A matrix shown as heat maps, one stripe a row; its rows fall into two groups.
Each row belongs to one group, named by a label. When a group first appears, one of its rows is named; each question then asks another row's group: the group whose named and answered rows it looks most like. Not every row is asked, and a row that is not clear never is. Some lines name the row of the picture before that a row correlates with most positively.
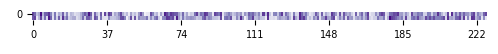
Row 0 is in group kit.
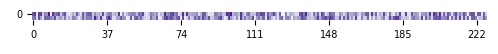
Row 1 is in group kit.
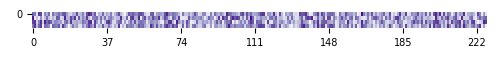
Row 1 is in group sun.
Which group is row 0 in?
kit
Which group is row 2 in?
kit
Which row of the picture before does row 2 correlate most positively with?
1
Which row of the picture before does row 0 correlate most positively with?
0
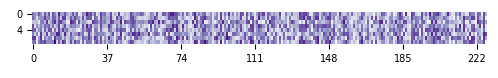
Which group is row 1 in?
kit
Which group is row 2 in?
sun
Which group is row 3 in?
kit
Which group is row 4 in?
kit
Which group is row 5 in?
sun
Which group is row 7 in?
kit
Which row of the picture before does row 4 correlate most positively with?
2
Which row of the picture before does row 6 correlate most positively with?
2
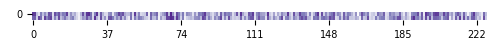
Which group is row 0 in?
kit
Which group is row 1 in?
kit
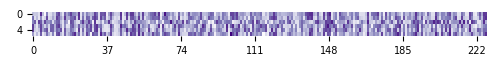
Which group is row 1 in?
sun
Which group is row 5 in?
sun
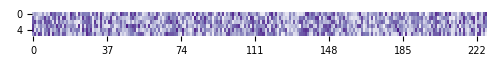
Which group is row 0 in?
sun
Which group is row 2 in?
kit
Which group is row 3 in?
sun
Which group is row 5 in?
kit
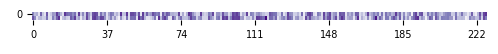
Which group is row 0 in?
sun
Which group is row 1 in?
sun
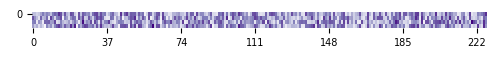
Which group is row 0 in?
sun
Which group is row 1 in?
sun
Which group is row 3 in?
sun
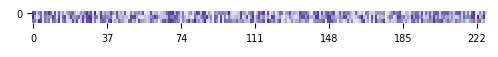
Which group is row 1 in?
kit
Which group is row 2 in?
kit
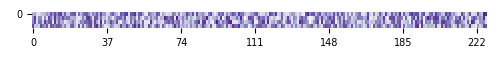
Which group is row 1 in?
kit
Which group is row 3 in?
sun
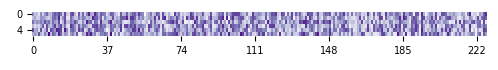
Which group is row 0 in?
sun
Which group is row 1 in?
sun
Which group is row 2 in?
kit
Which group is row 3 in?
sun
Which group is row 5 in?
kit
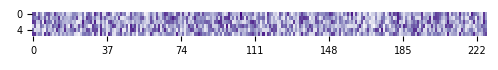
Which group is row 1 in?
kit
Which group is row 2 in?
kit
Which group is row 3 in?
sun
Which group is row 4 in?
sun
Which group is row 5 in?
kit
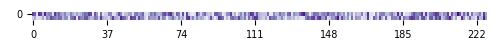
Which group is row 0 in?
kit
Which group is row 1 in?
sun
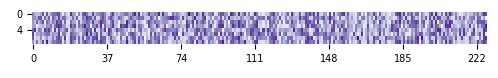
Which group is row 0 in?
sun
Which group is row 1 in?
kit
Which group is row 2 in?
sun
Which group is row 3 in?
sun
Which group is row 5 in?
kit
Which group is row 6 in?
sun
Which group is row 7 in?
sun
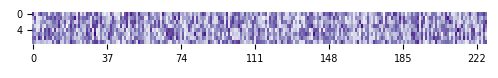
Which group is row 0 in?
sun
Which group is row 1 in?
sun
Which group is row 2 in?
sun
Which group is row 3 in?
sun
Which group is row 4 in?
kit
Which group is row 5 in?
kit
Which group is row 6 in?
kit
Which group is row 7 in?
sun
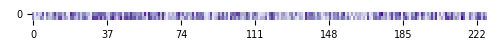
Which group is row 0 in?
sun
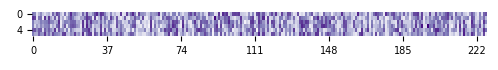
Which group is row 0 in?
sun
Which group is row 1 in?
kit
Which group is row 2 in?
kit
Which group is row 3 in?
kit
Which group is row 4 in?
kit
